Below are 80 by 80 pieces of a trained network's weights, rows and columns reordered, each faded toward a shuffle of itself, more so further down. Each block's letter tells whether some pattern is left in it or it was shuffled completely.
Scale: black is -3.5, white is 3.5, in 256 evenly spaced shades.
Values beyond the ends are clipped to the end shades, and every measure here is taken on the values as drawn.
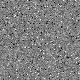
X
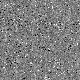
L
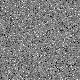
X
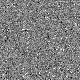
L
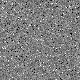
X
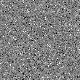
L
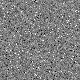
X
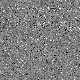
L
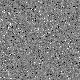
X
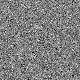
X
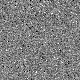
X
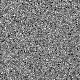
X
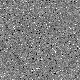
X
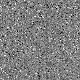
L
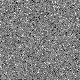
X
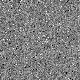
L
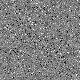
X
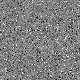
L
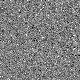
X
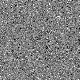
L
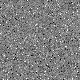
X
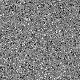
L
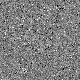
X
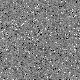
L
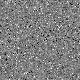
X
